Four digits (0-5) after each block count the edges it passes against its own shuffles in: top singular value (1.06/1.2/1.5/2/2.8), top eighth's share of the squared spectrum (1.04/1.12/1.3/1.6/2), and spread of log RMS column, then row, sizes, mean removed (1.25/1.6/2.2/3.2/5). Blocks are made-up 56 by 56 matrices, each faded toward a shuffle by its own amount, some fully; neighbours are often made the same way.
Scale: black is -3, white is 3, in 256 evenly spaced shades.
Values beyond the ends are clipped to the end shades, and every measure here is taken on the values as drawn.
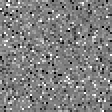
0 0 0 0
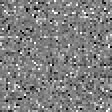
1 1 0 0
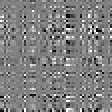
5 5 4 4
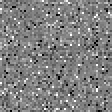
3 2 0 0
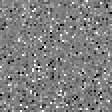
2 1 0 0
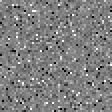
1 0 0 0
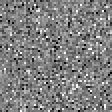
1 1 0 0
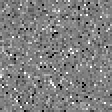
0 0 0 0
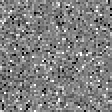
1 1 0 0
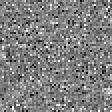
0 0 0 0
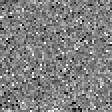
0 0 0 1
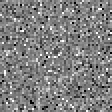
1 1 0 0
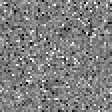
1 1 0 0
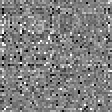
4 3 2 1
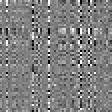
5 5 4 3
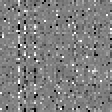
4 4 2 1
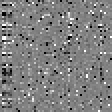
4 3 2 1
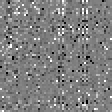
4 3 2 1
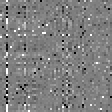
4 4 2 1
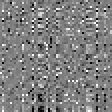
4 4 3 2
